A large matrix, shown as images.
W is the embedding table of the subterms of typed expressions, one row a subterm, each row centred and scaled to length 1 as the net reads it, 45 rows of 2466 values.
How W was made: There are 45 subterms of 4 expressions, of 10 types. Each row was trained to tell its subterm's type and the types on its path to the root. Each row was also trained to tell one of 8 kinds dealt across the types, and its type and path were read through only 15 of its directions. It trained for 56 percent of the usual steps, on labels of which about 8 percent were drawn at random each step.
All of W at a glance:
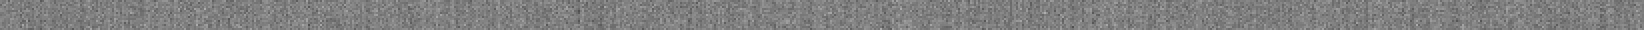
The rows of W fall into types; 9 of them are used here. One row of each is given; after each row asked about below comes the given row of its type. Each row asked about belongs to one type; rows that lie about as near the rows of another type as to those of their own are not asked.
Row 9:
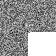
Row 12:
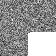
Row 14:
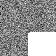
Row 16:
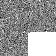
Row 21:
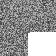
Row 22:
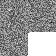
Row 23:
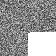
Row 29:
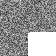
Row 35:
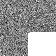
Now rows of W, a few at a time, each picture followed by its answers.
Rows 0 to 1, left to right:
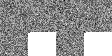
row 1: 23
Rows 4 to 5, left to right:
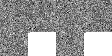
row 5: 22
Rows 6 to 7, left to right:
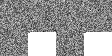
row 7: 12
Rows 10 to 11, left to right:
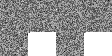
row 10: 9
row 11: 22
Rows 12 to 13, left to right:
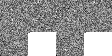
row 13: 23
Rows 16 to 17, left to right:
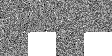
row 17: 12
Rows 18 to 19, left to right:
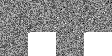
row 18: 23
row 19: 29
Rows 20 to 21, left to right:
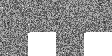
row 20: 14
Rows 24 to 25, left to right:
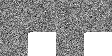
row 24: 21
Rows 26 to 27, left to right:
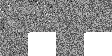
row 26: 35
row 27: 22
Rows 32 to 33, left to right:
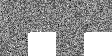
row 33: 23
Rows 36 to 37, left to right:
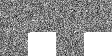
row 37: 35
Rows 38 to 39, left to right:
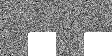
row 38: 22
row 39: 35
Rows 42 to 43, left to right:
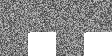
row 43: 12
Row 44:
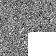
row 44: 35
